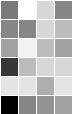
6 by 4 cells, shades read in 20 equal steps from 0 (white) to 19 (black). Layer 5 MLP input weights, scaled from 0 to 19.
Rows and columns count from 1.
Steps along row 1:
down up up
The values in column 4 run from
2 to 9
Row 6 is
19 9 8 7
